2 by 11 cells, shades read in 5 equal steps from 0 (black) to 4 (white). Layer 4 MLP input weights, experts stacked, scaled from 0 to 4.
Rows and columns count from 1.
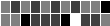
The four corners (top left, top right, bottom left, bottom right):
2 0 2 2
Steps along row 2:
same down up same same down up down same up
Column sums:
4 3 2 2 3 2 2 5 3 3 2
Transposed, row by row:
2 2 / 1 2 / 2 0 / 1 1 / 2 1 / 1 1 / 2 0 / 1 4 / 2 1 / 2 1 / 0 2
